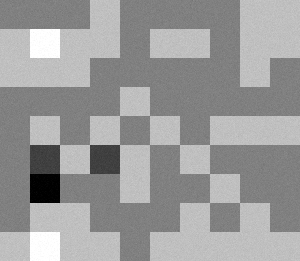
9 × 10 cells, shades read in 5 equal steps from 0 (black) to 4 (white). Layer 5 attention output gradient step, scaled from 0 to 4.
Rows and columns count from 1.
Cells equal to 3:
38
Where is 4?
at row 2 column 2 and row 9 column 2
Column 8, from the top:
2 2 2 2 3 2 3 2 3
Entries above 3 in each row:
0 1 0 0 0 0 0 0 1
